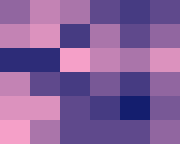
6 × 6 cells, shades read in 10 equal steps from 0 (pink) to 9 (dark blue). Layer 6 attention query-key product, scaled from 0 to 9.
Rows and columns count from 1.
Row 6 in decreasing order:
6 6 6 4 3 0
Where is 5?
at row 4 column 4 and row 5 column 6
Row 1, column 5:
7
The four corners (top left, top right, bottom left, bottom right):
4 6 0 4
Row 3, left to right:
8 8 0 2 3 1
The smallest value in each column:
0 1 0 2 3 1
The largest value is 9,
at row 5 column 5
